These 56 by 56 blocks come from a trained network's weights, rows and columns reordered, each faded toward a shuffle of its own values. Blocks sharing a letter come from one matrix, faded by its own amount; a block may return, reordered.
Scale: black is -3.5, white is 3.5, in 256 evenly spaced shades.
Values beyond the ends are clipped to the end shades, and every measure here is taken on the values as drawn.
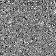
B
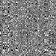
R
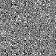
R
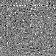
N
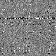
R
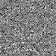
B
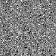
N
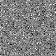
B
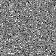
B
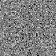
N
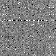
R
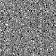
N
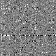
R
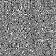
B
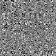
R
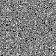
N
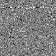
N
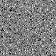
N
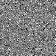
N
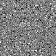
B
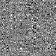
R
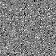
B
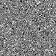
B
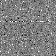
N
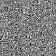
N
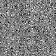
N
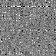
R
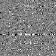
R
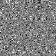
B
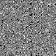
N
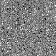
B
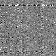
R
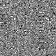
B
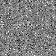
B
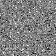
B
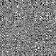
R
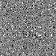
B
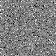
B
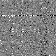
R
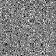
N
